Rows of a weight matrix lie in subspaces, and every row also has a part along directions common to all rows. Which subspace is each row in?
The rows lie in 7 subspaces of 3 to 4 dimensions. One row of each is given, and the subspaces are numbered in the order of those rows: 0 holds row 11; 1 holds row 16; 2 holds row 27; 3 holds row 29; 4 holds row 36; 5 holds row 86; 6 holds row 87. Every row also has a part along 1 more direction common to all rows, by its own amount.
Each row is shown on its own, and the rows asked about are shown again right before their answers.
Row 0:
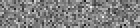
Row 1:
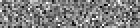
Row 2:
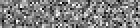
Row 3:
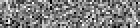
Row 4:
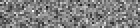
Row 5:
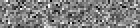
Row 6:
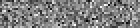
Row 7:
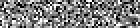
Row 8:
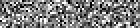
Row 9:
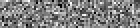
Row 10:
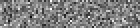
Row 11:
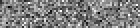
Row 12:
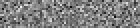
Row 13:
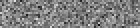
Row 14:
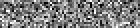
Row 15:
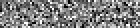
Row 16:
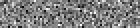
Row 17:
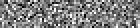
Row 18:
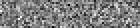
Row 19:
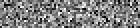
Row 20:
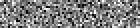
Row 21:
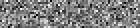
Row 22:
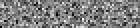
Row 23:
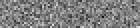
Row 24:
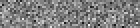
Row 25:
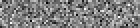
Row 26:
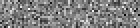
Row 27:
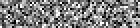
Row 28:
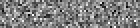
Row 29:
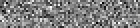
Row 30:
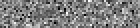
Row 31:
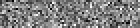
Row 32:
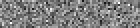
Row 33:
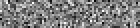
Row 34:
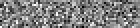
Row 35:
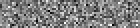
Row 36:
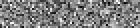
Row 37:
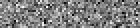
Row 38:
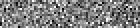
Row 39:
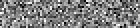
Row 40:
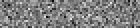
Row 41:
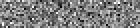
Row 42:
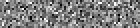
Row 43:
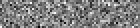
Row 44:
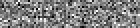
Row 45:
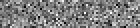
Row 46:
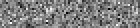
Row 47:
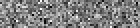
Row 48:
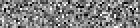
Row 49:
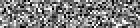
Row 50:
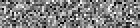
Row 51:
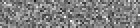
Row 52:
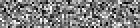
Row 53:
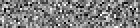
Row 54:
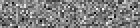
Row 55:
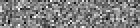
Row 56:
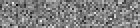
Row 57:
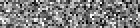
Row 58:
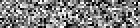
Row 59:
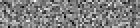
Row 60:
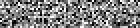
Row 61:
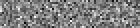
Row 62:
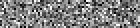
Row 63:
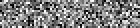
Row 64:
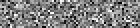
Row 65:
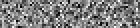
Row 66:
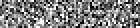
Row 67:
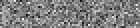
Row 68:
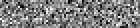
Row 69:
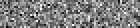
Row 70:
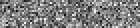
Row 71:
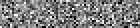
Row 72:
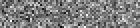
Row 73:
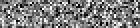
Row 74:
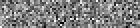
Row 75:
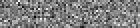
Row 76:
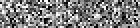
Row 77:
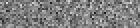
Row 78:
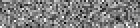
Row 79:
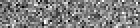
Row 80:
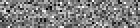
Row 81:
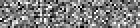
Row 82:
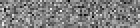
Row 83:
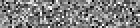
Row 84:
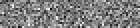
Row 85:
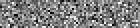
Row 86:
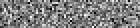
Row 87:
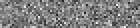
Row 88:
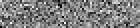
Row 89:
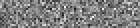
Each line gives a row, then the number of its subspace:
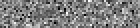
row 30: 4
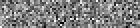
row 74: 6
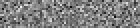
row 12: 2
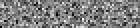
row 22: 2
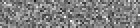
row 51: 1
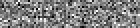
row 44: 2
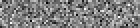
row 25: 4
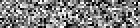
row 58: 3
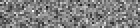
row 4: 3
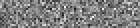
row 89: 6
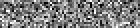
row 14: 1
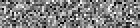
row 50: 6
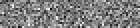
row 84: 1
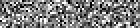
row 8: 4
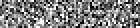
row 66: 0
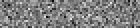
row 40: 1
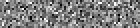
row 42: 4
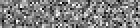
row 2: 2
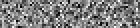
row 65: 2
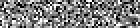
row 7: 0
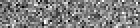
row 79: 3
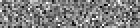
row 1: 1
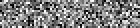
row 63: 1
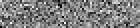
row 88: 4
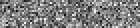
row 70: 0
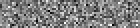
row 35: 6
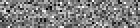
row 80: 3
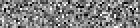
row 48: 2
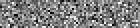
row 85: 6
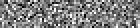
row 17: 5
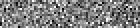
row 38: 2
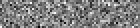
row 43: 4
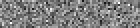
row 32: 4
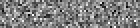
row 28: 3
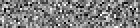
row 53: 2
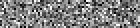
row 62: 0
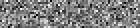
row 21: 5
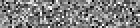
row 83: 1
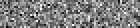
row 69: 0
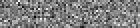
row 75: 2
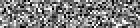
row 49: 5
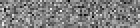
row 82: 3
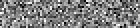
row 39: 0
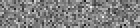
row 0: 0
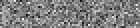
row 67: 0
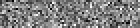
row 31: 1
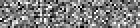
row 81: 2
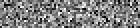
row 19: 1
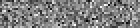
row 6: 1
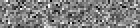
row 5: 5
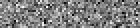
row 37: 3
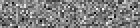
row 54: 6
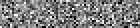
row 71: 6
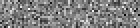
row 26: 5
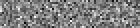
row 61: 5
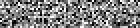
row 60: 2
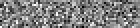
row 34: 2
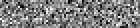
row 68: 4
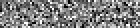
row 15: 5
